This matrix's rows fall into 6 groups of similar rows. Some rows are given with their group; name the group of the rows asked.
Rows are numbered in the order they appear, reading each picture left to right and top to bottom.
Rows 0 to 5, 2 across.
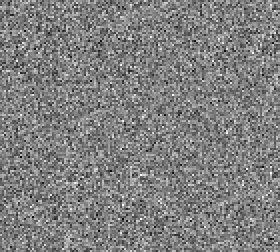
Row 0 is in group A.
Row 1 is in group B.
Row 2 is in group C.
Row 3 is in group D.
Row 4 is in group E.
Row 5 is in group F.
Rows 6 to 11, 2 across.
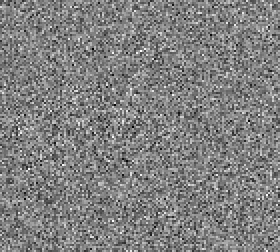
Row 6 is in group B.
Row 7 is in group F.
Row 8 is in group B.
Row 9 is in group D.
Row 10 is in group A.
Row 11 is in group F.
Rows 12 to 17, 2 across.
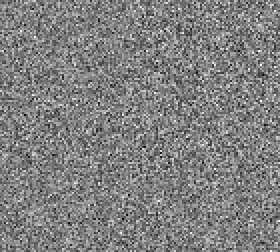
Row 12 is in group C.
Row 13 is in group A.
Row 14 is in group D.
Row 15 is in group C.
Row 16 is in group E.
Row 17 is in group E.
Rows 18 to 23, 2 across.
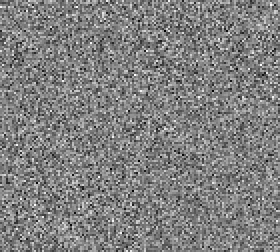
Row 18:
F
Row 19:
A
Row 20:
C
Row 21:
F
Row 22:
C
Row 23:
D
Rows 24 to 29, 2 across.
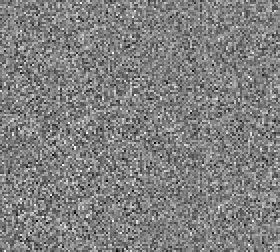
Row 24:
C
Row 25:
B
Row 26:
B
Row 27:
E
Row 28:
C
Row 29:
B
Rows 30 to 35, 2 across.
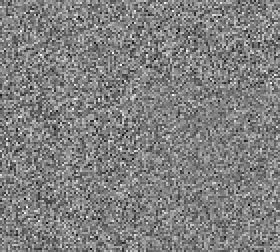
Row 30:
C
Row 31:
D
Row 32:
E
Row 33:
D
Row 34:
A
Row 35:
D
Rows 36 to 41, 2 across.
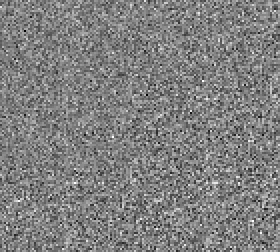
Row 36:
A
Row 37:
B
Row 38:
B
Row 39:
E
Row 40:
E
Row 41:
E
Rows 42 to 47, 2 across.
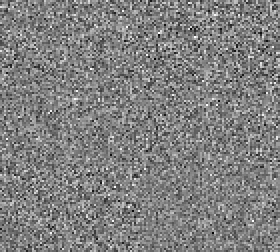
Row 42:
F
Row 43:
E
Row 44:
E
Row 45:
D
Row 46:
B
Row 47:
B
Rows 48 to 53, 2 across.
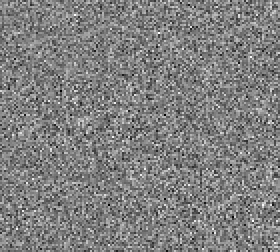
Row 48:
E
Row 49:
E
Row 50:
B
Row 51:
A
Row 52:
D
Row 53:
B
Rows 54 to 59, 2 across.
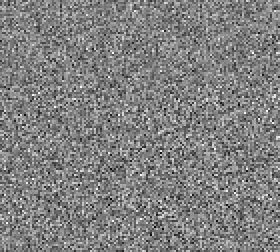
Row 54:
B
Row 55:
B
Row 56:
D
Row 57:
C
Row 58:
D
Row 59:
F
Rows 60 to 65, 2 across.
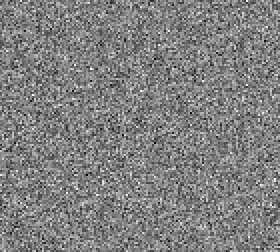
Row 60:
A
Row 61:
F
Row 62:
D
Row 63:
F
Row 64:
F
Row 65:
C
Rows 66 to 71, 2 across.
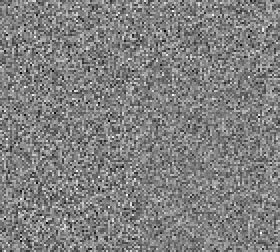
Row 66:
C
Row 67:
D
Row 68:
D
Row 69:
D
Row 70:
C
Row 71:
E
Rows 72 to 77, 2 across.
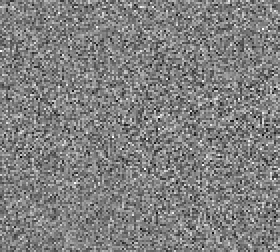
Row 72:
F
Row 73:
F
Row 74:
C
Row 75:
E
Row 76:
E
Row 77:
B
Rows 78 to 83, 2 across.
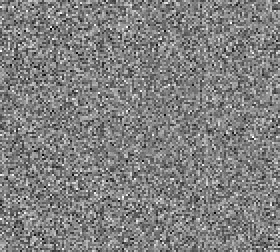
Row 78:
F
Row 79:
B
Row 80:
F
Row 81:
B
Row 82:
F
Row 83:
C
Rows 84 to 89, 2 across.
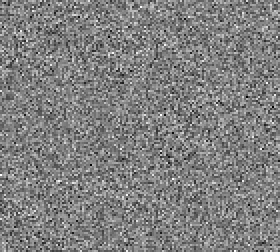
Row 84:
D
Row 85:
F
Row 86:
A
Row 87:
C
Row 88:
F
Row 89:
D
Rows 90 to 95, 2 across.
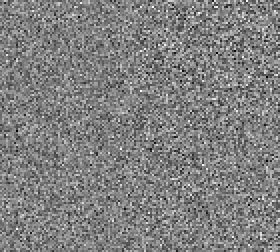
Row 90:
D
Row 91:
F
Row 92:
A
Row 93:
F
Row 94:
C
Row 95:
D
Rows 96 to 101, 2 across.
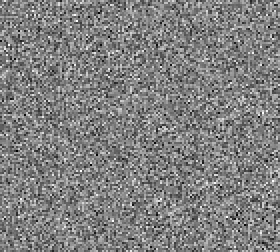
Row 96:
D
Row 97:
C
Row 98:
A
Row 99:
F
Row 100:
C
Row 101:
E
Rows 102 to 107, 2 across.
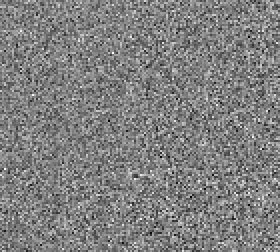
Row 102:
C
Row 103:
D
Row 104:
D
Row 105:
C
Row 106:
B
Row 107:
F
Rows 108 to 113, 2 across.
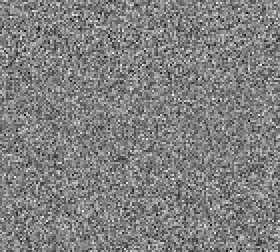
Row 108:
D
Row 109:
C
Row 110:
A
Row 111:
D
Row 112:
C
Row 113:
A
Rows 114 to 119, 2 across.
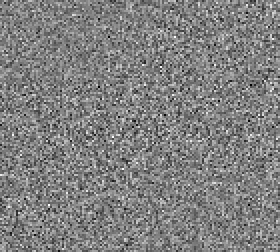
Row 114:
D
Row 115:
C
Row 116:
B
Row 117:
D
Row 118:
F
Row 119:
D
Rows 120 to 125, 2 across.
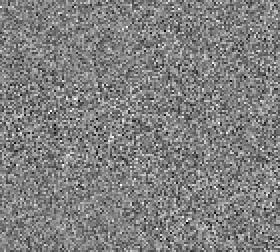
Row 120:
F
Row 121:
A
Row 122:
E
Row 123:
A
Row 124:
C
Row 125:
C
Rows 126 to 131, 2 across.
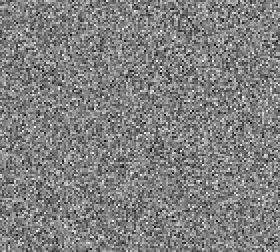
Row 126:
F
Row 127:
C
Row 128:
D
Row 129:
F
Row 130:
A
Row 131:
F
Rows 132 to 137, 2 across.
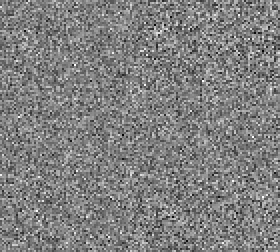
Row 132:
A
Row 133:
E
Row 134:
E
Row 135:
B
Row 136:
A
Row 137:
F
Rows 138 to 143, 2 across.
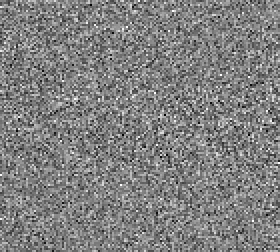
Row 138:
F
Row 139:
D
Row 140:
E
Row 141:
C
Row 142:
F
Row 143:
C
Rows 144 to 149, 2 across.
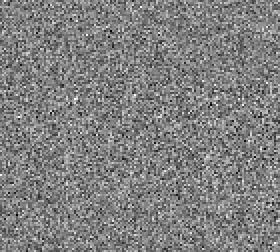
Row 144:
D
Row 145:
F
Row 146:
E
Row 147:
E
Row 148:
A
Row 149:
B
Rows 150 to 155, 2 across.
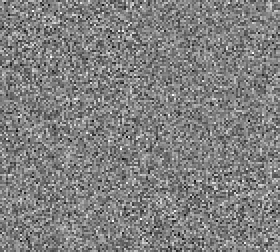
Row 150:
D
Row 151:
B
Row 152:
E
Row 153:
D
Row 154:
C
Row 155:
F
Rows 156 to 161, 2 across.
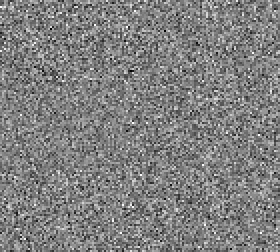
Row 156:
F
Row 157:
B
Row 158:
C
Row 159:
E
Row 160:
C
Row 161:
A
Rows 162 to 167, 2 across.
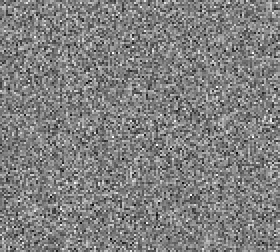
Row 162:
C
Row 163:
B
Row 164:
B
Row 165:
C
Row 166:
E
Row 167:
E
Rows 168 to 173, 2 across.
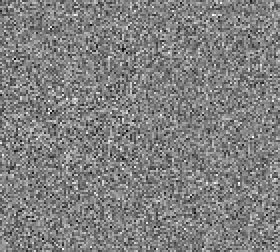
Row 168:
E
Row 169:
D
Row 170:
E
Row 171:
C
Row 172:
F
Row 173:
E
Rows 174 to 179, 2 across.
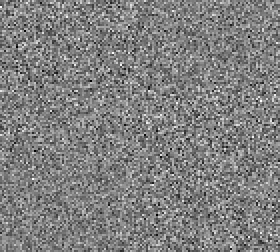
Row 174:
A
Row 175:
D
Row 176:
F
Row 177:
C
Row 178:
D
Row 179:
A
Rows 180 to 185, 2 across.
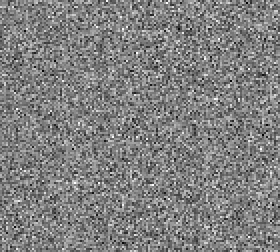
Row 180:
F
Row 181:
A
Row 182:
B
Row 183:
E
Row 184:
E
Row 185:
A
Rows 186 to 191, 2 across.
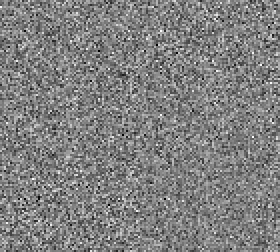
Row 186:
A
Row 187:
C
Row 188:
E
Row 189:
C
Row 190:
D
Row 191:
A
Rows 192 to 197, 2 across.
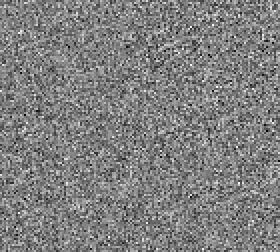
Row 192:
C
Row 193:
E
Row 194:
A
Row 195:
C
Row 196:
A
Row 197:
E
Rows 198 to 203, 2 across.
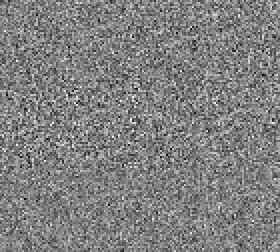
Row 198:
C
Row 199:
E
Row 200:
C
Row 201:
C
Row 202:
D
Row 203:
B
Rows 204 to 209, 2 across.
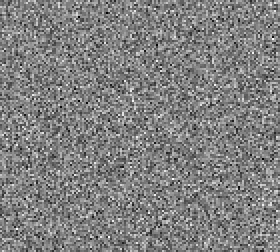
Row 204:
C
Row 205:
C
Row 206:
D
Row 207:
E
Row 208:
A
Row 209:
D
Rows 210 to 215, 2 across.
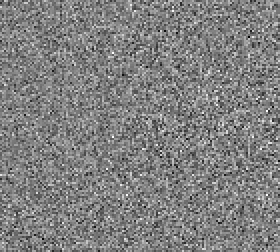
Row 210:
B
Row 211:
D
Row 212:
B
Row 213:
C
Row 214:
F
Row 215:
F
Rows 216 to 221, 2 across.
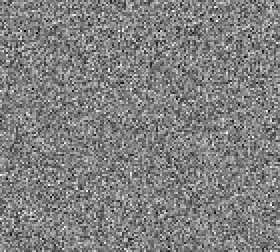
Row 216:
D
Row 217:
D
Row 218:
F
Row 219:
C
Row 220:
F
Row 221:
C
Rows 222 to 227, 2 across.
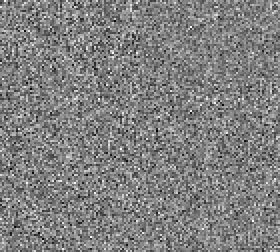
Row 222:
B
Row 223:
E
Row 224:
E
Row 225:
E
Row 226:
F
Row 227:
C
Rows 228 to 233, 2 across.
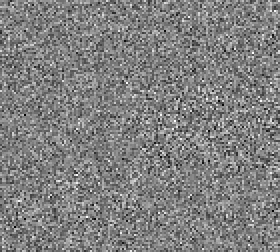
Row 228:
F
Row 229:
B
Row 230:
B
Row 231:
C
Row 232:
E
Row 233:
B
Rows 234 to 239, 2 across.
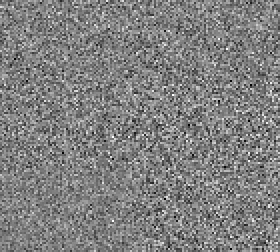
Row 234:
F
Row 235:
A
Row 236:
B
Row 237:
D
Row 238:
B
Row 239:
A
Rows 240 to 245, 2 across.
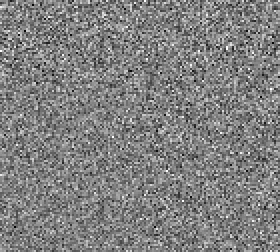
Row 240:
F
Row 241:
B
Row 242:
C
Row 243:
A
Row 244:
F
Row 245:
A
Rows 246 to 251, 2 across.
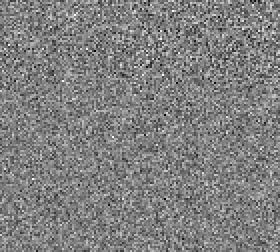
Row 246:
E
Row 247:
D
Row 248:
B
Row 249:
A
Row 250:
D
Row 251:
A
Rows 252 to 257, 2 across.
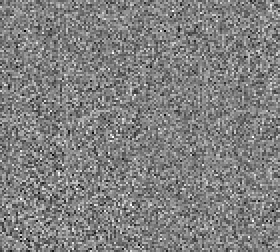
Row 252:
A
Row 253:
D
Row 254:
B
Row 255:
B
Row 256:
C
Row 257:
B
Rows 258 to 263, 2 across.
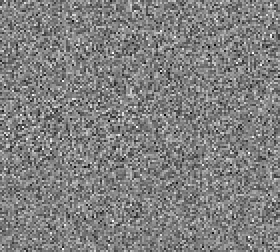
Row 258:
B
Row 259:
C
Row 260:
D
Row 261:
A
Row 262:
B
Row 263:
B
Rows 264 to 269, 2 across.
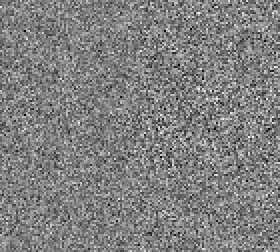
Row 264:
A
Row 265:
F
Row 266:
A
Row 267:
C
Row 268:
D
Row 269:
F
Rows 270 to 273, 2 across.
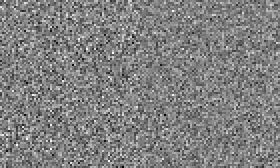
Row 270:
B
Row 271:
D
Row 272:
D
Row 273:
D
